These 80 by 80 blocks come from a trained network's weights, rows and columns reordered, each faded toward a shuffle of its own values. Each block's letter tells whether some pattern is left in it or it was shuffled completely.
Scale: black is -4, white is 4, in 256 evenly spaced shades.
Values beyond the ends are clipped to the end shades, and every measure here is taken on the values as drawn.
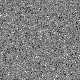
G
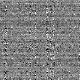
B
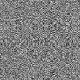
B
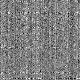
B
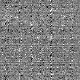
B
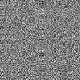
B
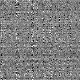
B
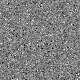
G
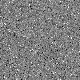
G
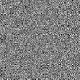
B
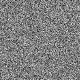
G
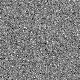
G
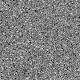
G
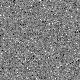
G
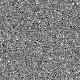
G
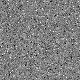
G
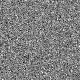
G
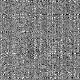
B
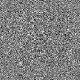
B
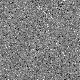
G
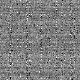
B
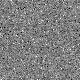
G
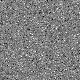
G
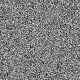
G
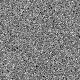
G
